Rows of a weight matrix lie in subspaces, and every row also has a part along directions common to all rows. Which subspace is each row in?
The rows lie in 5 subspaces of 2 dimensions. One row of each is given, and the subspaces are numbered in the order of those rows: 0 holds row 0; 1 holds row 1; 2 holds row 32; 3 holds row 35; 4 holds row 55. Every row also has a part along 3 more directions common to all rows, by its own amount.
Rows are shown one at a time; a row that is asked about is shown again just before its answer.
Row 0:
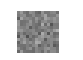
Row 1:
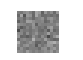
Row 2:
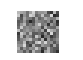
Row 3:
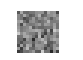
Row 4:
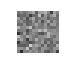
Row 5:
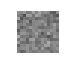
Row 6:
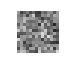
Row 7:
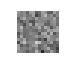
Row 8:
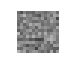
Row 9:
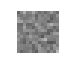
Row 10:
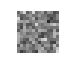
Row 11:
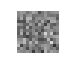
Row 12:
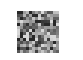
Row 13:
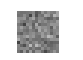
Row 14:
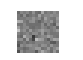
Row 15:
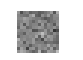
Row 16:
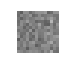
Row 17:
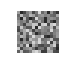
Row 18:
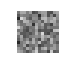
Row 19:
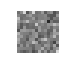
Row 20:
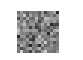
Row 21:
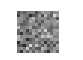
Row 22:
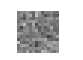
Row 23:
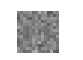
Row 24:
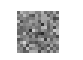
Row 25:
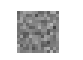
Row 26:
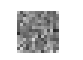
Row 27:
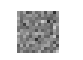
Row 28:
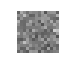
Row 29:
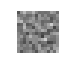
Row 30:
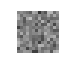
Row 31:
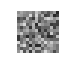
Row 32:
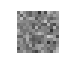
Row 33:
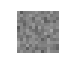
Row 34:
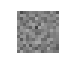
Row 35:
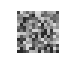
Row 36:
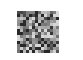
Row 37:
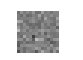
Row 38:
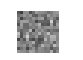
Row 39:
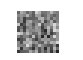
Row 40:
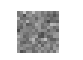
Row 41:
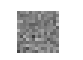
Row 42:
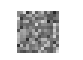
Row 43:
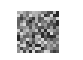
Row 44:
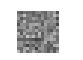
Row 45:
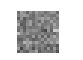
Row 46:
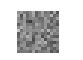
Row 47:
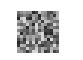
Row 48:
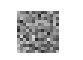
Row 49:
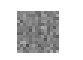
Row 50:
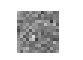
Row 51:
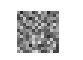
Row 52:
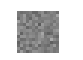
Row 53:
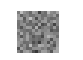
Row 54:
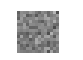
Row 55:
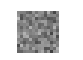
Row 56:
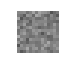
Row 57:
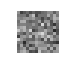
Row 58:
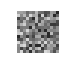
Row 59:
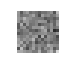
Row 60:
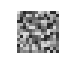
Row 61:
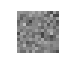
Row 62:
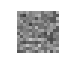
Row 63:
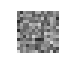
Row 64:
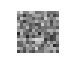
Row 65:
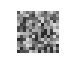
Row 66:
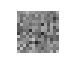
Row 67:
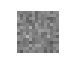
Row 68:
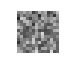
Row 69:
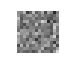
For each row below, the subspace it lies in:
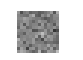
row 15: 3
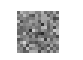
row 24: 3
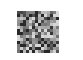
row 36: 1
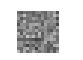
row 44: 0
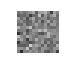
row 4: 1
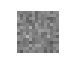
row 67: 1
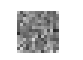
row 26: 3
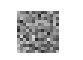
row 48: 0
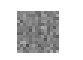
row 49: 3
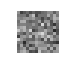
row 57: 3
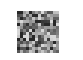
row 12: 0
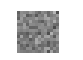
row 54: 4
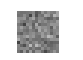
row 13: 1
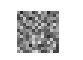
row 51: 2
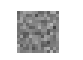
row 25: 4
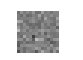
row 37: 0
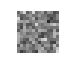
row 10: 4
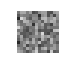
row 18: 2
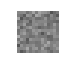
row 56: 4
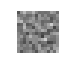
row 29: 4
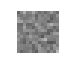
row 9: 4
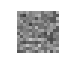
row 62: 0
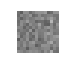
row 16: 0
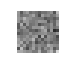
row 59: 3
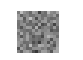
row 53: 2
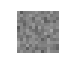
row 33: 2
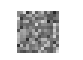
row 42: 4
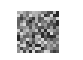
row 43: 1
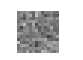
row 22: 1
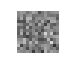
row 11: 2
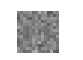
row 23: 2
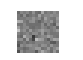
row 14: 0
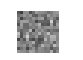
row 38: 0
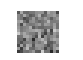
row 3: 3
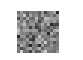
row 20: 1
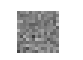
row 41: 0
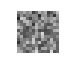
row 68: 2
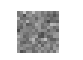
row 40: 4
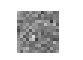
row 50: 0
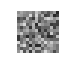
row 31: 1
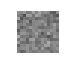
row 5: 4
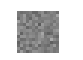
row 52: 2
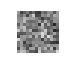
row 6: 3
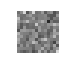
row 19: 4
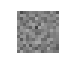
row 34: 2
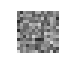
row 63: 0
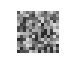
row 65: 3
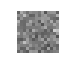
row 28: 3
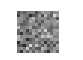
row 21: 1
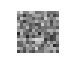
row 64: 0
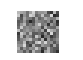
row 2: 1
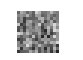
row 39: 3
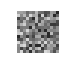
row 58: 1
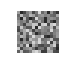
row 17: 2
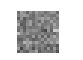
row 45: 3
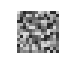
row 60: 4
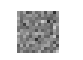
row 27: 4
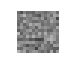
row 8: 0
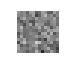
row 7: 1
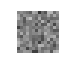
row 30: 2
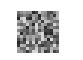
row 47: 2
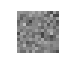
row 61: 1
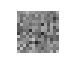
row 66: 3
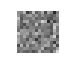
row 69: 4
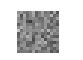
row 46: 1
